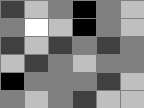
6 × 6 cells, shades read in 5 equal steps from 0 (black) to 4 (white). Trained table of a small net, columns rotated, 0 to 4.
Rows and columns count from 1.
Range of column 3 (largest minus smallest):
2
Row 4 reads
3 1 2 3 2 2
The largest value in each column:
3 4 3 3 3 3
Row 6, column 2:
3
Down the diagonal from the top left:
1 4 1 3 1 3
